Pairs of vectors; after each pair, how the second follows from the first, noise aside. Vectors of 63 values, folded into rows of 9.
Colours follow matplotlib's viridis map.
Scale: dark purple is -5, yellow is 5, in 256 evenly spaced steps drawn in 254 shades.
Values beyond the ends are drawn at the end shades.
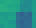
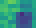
scaled up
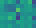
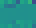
partly zeroed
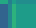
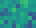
shuffled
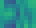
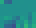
partly zeroed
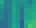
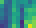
scaled up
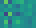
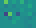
partly zeroed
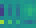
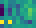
scaled up
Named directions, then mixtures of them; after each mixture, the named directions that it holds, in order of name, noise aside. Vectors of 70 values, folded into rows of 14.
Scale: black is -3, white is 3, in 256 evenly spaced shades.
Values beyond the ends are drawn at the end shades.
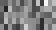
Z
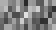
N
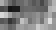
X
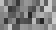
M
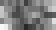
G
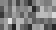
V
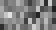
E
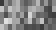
G, M, X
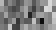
M, Z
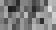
M, V, X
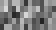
N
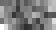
G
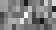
N, V, Z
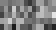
V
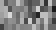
E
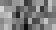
E, G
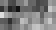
X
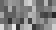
E, V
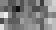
G, X, Z
